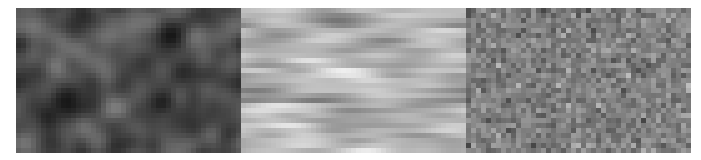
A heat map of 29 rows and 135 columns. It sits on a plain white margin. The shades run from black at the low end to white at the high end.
The table splits into one row of 3 panels. Panel 1,1: low, blotchy. Panel 1,2: high, streaked across. Panel 1,3: middling, fine-grained.
